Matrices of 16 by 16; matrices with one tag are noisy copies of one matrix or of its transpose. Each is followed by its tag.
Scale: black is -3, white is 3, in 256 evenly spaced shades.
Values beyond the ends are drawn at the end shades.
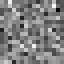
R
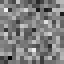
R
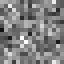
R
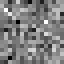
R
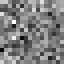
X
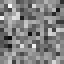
R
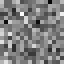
X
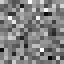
X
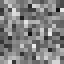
R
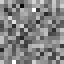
X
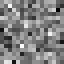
R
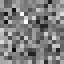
X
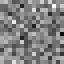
X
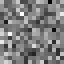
X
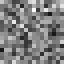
X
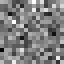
X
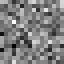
X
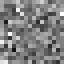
X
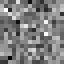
R
